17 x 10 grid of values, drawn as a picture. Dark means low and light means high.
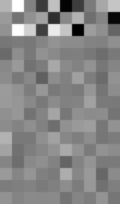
Seam: horizontal, 20% of the way down, the bottom part calmer. Roughest part: top middle. Histogram: heavy tails on both sides. Ninth with the highest average: top left. Average level on the scale: 50%.
